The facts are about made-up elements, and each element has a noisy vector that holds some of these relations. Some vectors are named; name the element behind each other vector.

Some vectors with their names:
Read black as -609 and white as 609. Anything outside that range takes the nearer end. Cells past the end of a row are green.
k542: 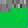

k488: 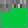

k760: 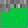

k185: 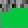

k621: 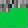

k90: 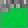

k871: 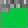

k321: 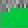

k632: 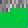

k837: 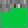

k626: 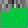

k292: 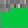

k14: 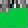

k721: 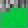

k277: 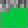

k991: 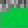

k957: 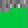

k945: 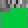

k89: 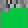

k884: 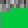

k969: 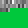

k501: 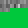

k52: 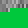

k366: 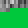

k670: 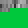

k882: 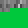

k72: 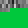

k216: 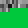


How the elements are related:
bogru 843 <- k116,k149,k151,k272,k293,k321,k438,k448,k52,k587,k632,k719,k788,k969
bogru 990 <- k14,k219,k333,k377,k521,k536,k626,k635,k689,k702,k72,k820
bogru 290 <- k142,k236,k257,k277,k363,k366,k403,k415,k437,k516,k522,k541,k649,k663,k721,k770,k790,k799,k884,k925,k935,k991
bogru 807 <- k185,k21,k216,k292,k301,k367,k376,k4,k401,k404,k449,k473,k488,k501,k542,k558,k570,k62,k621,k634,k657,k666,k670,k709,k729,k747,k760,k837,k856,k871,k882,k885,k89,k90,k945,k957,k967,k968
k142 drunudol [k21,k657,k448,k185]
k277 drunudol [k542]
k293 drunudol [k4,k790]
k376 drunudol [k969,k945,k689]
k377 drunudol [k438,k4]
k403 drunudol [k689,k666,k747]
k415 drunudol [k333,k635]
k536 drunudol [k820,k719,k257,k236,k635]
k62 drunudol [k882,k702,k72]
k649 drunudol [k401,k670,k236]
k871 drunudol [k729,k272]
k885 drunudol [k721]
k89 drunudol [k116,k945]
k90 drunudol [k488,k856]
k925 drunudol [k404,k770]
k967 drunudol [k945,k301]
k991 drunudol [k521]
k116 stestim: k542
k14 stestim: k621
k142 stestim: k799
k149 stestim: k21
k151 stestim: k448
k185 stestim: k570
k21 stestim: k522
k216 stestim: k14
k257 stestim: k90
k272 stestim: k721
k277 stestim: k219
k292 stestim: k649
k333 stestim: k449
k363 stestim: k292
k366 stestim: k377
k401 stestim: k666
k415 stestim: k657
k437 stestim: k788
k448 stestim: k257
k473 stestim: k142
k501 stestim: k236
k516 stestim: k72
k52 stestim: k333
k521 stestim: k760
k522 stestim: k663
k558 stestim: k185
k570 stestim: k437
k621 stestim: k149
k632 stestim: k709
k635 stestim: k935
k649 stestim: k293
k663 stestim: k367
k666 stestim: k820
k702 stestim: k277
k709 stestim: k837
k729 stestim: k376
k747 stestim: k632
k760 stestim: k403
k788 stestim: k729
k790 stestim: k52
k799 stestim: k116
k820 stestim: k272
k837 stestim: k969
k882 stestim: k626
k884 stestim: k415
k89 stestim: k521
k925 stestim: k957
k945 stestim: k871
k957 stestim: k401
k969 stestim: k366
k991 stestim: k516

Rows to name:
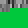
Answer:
k657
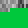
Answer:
k293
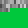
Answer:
k719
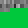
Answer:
k570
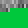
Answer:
k272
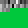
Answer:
k142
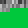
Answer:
k925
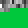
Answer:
k663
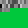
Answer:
k820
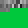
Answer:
k4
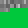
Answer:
k885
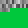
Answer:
k149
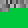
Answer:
k967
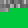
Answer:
k62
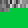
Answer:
k747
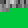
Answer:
k790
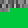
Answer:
k702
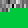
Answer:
k448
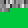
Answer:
k236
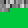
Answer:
k257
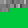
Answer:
k449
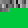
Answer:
k689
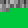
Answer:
k770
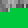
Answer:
k438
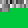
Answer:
k376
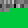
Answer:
k558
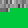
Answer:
k116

